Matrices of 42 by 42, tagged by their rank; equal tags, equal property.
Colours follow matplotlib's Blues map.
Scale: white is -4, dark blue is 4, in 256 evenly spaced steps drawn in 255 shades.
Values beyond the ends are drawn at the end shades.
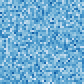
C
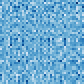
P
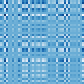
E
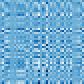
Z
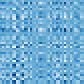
Z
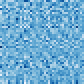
P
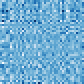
P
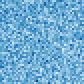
C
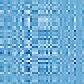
Z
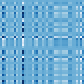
E
